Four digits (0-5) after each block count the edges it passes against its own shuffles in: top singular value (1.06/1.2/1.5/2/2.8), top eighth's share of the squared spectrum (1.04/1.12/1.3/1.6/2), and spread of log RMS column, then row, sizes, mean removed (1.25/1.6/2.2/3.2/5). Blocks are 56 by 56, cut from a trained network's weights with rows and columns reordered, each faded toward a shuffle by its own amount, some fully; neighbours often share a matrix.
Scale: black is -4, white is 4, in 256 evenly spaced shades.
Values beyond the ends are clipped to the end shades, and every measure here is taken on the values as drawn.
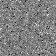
0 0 0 0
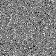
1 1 0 0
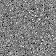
0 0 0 0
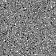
0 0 0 0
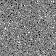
0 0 0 0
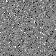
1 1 0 0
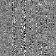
3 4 3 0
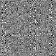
2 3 3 1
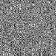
3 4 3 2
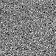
0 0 0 0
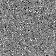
1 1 0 0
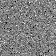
0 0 0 0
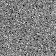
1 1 0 0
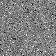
1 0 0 0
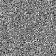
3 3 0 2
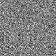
3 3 0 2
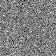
0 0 0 0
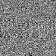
3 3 0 2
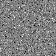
0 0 0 0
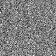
2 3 1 0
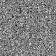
2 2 0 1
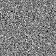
2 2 0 1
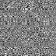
3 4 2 3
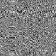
3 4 2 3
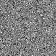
1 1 0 0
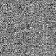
3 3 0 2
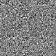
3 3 2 1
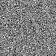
1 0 0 0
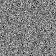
1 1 0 0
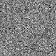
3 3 0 2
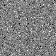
1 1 1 0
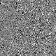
2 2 2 0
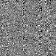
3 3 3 1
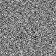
3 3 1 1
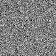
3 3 0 2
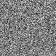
2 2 0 0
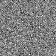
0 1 0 0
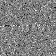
2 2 0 1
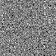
2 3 1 1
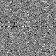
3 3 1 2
